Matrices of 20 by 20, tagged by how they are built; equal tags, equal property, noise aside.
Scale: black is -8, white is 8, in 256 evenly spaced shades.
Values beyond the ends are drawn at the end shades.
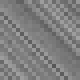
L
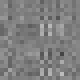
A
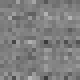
A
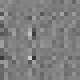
A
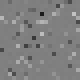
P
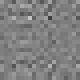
A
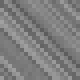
L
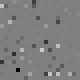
P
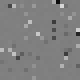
P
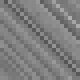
L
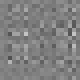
A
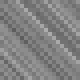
L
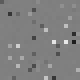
P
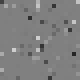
P
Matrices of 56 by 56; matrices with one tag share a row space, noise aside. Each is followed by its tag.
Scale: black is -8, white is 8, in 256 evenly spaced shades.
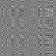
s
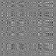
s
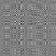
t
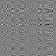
s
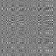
s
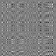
s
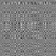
t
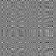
s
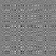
t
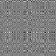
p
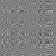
s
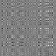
s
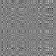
s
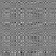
t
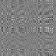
s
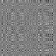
s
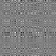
t
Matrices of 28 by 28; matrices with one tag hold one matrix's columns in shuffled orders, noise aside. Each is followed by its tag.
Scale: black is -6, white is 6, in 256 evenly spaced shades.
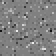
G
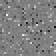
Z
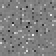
Z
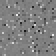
Z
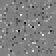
Z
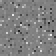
Z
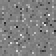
Z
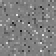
Z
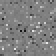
G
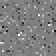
Z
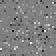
G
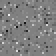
Z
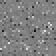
G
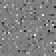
Z
